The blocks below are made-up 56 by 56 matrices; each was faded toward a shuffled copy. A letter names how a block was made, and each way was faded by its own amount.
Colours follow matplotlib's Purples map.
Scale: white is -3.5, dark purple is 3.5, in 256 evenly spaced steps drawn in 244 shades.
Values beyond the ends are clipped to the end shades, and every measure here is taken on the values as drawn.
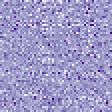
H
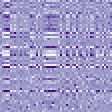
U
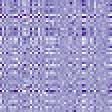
U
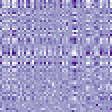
U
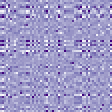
U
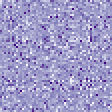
H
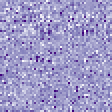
H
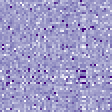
H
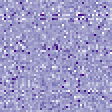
H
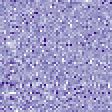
H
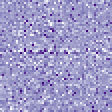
H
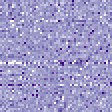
H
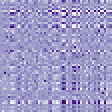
U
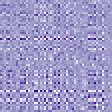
U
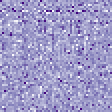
H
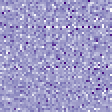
H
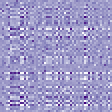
U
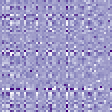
U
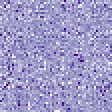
H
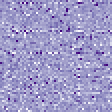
H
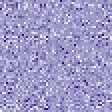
H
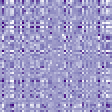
U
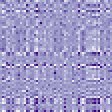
U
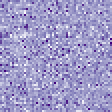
H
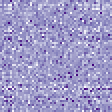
H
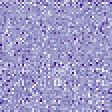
H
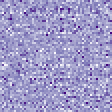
H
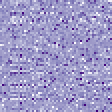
H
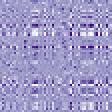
U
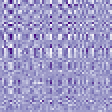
U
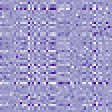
U
